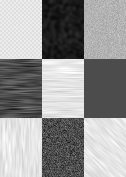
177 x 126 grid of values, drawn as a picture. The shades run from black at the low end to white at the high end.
It is made of 3 by 3 panels. Panel 1,1: very high, checkered, faint in contrast. Panel 1,2: very low, blotchy, faint in contrast. Panel 1,3: high, fine-grained, faint in contrast. Panel 2,1: low, streaked across. Panel 2,2: very high, streaked across, faint in contrast. Panel 2,3: low, flat. Panel 3,1: very high, streaked downward, faint in contrast. Panel 3,2: low, fine-grained. Panel 3,3: very high, slanting down to the right, faint in contrast.
